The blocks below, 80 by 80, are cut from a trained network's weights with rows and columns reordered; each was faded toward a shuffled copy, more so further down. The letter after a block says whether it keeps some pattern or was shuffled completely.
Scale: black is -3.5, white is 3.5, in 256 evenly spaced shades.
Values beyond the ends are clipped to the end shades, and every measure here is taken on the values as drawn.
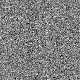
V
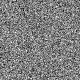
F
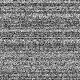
V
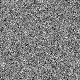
F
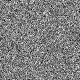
F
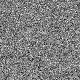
F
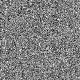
V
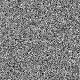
F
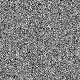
V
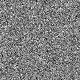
F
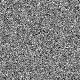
F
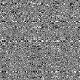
V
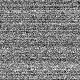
V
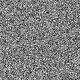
F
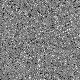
F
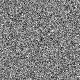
F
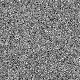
F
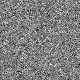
F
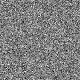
F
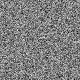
F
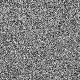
F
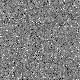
F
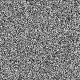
F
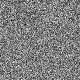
F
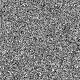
F
